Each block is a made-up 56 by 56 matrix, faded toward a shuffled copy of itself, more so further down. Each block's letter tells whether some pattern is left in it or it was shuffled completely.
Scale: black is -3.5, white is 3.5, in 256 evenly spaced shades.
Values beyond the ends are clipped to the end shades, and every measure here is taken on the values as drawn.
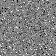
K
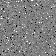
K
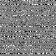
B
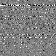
B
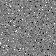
K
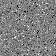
K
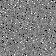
K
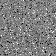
K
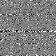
B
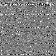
B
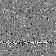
B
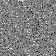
K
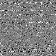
B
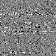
B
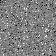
K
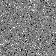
K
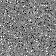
K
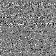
B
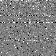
B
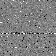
B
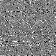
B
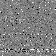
B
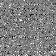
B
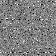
B
